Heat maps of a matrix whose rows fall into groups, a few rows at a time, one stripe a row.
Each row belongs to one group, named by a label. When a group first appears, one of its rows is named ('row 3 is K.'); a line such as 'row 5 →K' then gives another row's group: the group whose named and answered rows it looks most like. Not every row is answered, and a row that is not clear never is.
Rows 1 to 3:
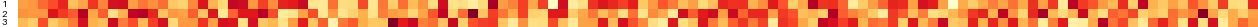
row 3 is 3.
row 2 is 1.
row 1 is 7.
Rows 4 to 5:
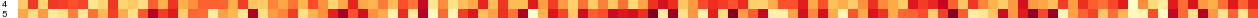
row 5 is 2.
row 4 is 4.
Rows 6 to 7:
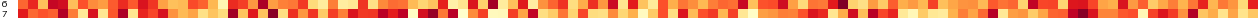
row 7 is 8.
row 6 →7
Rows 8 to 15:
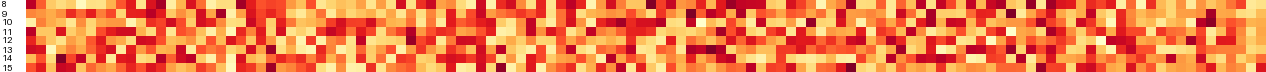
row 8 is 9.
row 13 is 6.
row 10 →2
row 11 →8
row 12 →3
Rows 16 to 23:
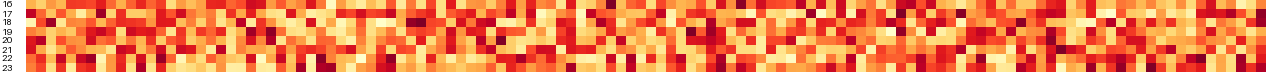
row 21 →8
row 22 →4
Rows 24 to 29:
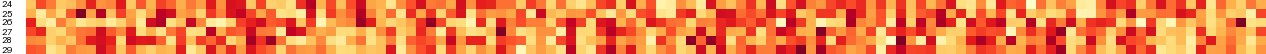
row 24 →3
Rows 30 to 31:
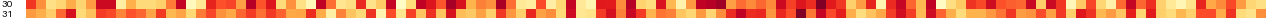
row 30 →6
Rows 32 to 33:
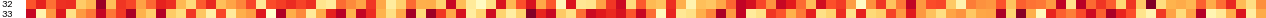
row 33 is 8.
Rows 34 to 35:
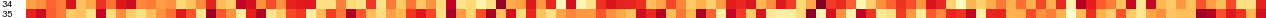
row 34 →7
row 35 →2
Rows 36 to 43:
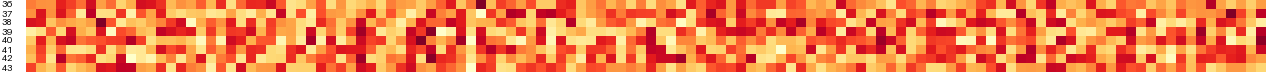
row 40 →3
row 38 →6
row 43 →8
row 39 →3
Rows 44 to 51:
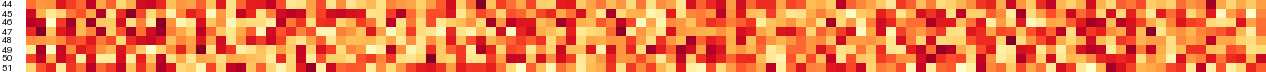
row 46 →4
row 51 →3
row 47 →7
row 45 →8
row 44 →1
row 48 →1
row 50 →4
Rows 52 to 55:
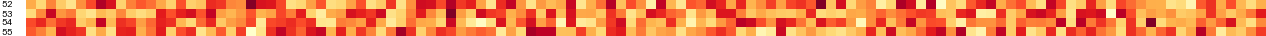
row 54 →7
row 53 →2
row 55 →8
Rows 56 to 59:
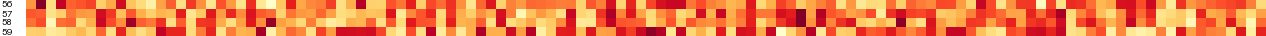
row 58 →7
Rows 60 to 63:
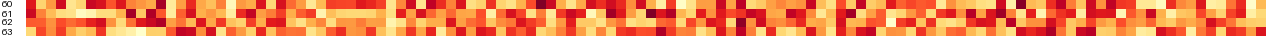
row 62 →1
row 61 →9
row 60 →8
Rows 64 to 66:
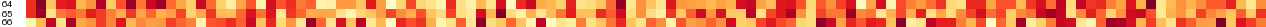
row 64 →7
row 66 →3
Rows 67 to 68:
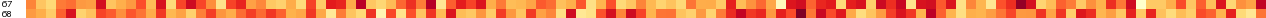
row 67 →3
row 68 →7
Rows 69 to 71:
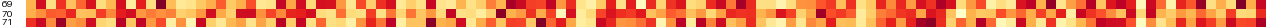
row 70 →7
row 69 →4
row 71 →4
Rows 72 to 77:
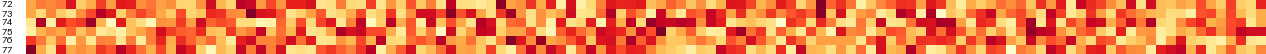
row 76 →9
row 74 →4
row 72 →7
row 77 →8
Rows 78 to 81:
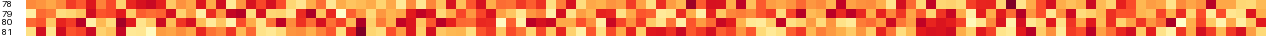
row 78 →1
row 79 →3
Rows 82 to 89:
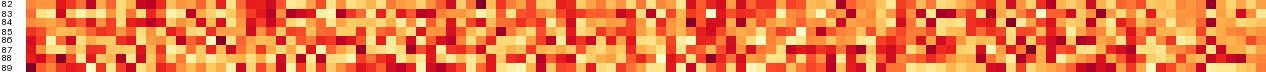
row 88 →4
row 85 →6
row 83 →9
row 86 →8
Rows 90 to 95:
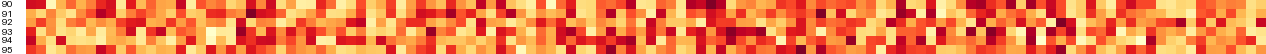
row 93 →9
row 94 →9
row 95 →6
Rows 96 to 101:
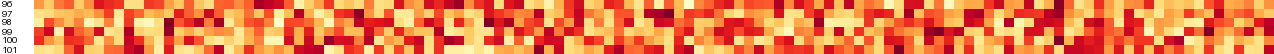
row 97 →2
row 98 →2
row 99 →4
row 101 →7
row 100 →8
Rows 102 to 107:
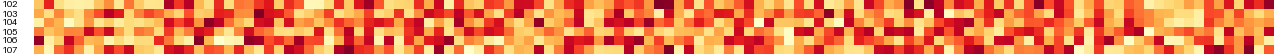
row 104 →2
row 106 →9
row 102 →2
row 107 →2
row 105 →3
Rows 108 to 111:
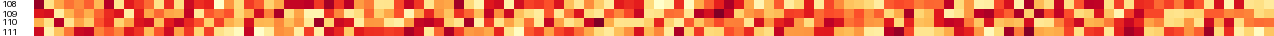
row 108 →8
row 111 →8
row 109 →6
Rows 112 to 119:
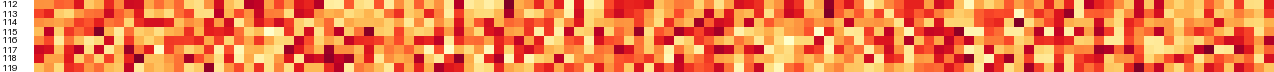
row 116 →2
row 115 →4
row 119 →4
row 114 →1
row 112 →7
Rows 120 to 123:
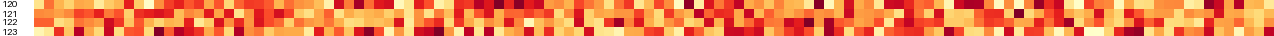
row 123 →3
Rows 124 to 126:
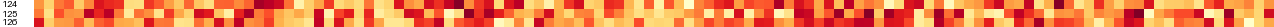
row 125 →3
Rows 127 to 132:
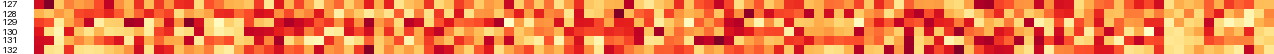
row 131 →6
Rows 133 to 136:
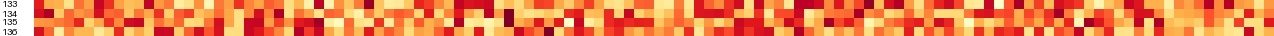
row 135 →7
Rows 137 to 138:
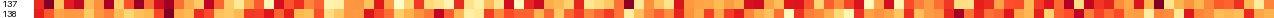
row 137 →7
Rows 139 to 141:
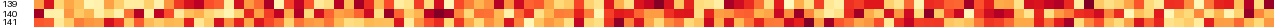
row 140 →9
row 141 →6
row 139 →2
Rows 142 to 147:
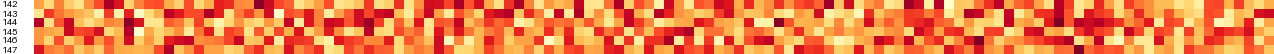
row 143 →2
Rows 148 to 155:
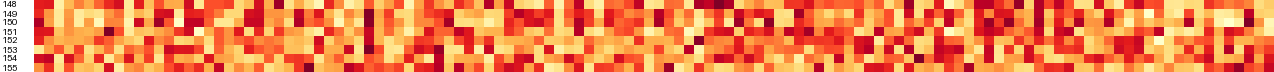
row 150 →9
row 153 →3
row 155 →2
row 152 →3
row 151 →6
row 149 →9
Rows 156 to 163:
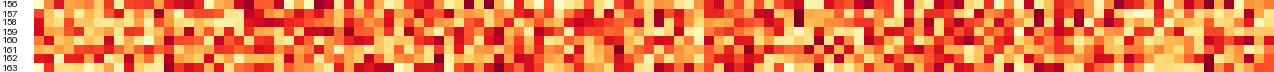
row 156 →3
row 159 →8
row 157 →9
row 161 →1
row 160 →2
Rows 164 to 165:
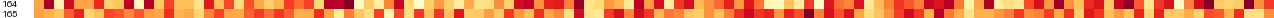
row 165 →7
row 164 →4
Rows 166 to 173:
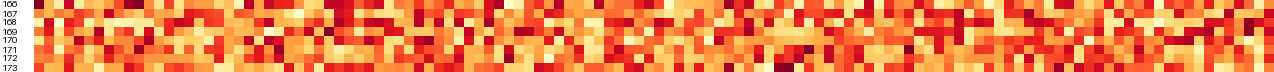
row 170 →3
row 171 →7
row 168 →2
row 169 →4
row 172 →7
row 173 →8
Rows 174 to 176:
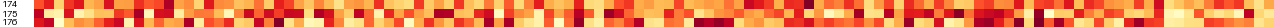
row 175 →9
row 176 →6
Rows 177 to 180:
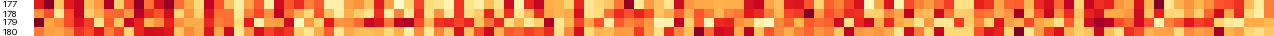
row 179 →8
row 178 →7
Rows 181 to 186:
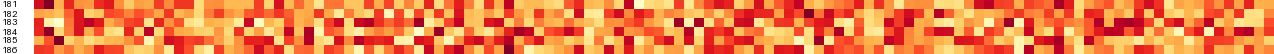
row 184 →4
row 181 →6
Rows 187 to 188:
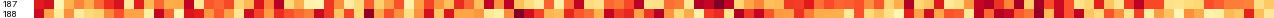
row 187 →6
